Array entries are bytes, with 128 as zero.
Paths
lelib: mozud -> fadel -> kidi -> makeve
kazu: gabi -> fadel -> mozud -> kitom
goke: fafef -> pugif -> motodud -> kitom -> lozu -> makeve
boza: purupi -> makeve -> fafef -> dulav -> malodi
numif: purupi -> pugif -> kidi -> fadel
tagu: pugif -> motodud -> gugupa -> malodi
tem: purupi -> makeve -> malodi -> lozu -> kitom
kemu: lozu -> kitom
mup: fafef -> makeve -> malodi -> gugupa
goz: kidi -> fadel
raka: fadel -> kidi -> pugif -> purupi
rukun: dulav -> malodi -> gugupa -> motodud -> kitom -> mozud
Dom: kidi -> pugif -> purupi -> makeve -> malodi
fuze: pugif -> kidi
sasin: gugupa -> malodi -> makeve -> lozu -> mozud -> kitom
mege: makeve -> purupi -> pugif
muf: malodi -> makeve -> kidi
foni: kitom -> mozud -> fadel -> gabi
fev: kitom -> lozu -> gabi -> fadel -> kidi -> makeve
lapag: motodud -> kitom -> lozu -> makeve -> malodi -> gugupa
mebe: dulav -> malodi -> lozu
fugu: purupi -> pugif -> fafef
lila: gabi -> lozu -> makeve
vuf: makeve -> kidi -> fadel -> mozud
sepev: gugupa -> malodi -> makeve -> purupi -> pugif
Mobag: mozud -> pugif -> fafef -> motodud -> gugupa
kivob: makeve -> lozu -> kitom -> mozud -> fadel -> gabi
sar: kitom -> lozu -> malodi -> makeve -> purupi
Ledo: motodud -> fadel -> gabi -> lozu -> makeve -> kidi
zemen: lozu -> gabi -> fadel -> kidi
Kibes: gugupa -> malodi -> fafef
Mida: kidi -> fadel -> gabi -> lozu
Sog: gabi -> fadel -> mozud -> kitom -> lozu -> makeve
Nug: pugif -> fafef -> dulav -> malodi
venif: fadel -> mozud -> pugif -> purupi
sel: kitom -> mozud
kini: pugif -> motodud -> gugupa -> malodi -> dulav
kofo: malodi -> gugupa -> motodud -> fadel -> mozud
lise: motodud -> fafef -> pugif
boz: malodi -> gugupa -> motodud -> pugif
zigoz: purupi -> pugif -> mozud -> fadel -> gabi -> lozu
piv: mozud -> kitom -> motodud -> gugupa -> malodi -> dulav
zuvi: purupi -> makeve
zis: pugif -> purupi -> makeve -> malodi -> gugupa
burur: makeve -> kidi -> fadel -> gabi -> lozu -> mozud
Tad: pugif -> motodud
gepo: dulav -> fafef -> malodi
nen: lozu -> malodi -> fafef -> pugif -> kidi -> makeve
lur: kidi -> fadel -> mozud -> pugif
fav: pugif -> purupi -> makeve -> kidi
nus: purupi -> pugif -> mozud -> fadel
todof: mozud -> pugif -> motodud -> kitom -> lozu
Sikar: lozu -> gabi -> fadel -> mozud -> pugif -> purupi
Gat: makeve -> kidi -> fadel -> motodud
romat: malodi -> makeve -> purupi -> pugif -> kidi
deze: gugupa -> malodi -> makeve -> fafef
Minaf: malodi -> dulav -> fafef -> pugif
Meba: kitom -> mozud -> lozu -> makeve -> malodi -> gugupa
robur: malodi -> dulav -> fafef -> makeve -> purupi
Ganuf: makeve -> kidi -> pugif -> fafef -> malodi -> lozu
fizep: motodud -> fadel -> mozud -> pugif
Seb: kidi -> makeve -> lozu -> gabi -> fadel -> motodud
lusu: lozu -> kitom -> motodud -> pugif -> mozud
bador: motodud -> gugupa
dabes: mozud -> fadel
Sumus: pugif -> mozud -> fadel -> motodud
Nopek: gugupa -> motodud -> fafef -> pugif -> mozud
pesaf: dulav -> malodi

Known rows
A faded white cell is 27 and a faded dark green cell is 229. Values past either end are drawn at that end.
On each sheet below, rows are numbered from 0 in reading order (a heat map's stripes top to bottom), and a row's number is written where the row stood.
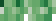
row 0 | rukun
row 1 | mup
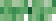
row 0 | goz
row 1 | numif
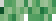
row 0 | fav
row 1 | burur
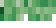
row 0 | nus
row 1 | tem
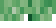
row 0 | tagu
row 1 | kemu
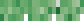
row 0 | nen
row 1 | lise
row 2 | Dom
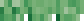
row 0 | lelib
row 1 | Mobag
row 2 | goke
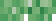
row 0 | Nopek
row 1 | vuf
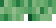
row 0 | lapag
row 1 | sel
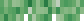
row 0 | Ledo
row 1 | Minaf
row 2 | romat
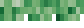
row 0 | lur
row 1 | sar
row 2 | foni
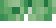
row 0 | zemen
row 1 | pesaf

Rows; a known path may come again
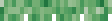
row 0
fugu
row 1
sasin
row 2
Ledo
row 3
mup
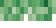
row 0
boz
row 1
robur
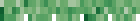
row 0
zigoz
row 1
nen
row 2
goz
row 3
kivob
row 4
tagu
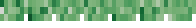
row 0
gepo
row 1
Sikar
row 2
bador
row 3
kofo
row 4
goke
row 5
venif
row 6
muf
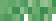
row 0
lila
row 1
Seb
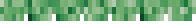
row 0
Gat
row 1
lusu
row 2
fev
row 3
Minaf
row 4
fuze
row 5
todof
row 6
deze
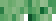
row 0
Tad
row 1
foni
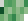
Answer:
fav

